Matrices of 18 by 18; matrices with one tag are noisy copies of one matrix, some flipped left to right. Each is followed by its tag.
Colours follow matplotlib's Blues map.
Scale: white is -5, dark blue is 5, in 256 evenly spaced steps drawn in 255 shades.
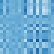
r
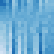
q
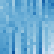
q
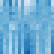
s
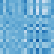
r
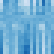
s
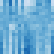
s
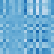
r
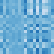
r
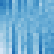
q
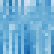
s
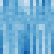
s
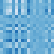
r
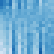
q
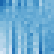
q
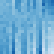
q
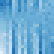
q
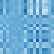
r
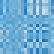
r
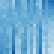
q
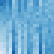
q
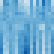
s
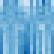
s
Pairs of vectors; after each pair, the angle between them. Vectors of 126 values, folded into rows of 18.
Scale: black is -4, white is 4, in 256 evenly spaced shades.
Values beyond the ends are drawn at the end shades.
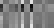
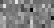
partly aligned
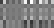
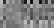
nearly opposite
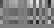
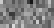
partly opposed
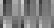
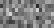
orthogonal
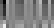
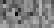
partly aligned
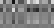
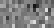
orthogonal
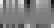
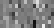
orthogonal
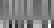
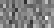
partly aligned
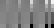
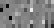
partly aligned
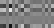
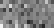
partly opposed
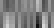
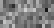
partly aligned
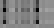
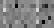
partly opposed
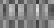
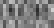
nearly opposite
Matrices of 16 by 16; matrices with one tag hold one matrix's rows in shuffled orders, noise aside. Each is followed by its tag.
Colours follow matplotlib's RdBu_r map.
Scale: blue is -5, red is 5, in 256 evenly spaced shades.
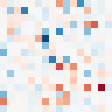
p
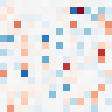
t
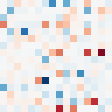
p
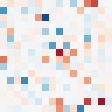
p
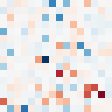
p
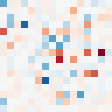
p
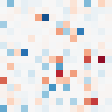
p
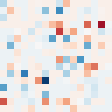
p
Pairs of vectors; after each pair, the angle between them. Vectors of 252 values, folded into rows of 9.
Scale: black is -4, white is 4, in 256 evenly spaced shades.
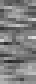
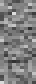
partly aligned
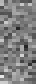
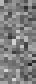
partly aligned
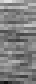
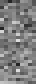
partly opposed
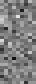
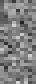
partly opposed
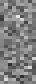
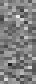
nearly parallel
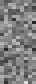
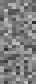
nearly parallel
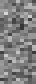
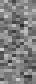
partly aligned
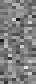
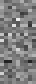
partly opposed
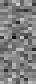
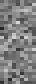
nearly opposite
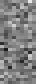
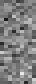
orthogonal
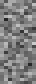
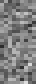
partly opposed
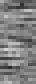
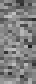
partly aligned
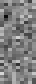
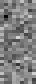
nearly parallel
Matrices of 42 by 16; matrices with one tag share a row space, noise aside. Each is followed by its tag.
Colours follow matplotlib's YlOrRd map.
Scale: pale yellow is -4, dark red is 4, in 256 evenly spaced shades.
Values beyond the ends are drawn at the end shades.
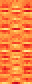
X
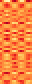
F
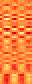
F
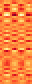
F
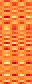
F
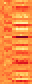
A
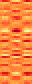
X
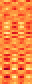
F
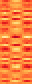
X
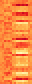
A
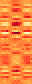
X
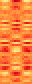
X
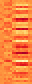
A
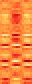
X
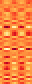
F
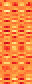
F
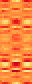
X
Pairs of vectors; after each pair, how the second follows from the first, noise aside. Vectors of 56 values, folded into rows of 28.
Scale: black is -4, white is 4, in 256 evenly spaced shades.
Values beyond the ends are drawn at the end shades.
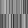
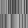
wrapped around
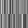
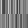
wrapped around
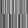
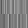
shrunk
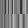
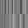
shrunk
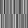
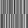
wrapped around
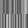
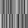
wrapped around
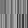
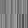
shrunk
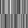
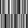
scaled up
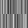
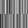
wrapped around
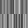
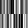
scaled up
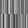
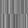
shrunk
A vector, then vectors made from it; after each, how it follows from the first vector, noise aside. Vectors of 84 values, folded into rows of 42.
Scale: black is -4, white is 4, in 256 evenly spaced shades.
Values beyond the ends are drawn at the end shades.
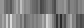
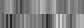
negated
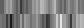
negated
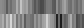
copied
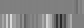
partly zeroed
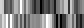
scaled up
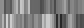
copied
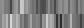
copied
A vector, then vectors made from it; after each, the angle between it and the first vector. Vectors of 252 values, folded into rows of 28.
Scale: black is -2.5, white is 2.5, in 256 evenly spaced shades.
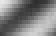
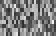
orthogonal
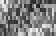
partly aligned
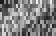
partly opposed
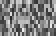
orthogonal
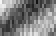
nearly parallel
